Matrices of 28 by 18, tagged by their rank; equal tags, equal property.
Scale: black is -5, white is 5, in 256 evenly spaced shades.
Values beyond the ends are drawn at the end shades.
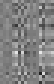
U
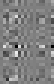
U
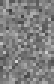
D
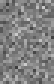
D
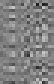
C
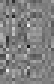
C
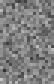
D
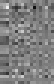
C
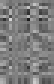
U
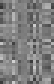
U
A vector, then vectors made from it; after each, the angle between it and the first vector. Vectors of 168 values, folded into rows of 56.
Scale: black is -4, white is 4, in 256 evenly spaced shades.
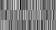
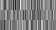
nearly opposite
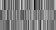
partly opposed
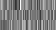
nearly opposite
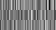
orthogonal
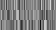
orthogonal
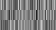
partly opposed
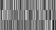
partly aligned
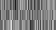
partly opposed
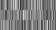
nearly parallel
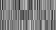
partly opposed
